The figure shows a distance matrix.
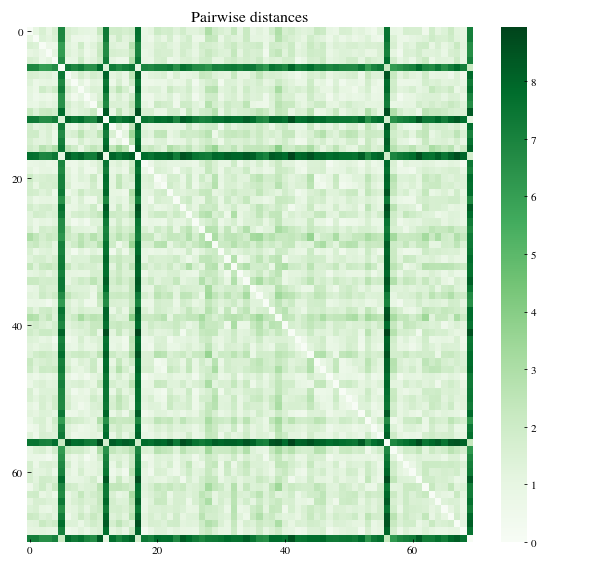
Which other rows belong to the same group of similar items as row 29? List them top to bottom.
0, 1, 2, 3, 4, 6, 7, 8, 9, 10, 11, 13, 14, 15, 16, 18, 19, 20, 21, 22, 23, 24, 25, 26, 27, 28, 30, 31, 32, 33, 34, 35, 36, 37, 38, 39, 40, 41, 42, 43, 44, 45, 46, 47, 48, 49, 50, 51, 52, 53, 54, 55, 57, 58, 59, 60, 61, 62, 63, 64, 65, 66, 67, 68
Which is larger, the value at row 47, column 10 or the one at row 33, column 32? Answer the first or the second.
the second
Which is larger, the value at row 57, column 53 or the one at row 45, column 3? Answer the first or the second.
the second
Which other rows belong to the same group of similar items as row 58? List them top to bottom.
0, 1, 2, 3, 4, 6, 7, 8, 9, 10, 11, 13, 14, 15, 16, 18, 19, 20, 21, 22, 23, 24, 25, 26, 27, 28, 29, 30, 31, 32, 33, 34, 35, 36, 37, 38, 39, 40, 41, 42, 43, 44, 45, 46, 47, 48, 49, 50, 51, 52, 53, 54, 55, 57, 59, 60, 61, 62, 63, 64, 65, 66, 67, 68
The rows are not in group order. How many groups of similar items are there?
2
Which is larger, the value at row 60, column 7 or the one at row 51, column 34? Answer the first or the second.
the second
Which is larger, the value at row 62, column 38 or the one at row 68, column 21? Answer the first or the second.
the first
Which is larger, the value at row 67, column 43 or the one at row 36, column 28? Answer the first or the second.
the second
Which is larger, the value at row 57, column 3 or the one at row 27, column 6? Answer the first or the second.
the second
